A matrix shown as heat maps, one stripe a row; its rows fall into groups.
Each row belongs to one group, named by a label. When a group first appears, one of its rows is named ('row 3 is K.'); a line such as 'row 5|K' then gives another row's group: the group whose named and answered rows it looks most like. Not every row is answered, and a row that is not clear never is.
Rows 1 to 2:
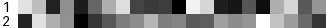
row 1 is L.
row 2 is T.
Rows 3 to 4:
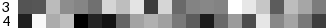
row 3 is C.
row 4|T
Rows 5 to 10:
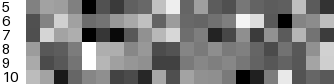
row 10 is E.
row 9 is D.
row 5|T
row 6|C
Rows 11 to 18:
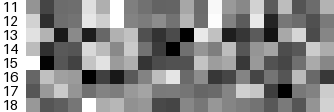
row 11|D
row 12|D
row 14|D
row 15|D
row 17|C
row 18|D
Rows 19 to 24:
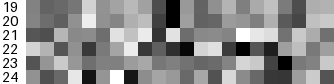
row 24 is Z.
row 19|D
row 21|C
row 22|L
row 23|C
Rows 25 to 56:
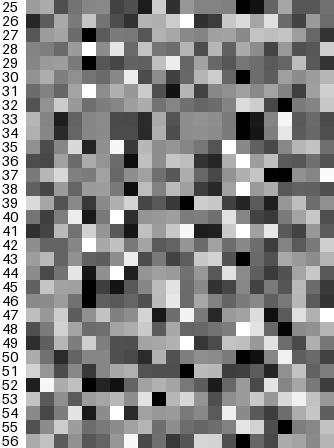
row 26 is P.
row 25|E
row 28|D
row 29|T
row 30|L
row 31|D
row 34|E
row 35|Z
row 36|P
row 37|C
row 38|P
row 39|L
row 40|Z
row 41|P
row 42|D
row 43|L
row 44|Z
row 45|T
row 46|T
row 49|P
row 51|L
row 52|T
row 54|Z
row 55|C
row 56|L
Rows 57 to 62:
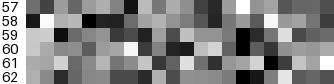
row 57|P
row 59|E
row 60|L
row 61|C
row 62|E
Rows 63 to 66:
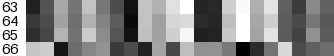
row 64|P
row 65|P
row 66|E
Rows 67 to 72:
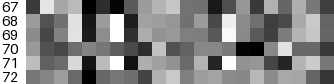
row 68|Z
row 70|E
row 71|Z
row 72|T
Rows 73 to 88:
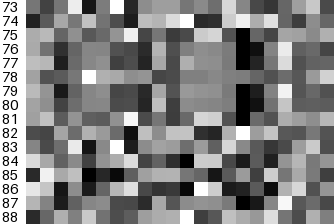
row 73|Z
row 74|P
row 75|L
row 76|E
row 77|E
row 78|D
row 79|E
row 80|E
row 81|L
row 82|P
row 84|L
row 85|T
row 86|L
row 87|E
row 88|P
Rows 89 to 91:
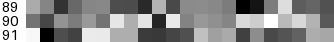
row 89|E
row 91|D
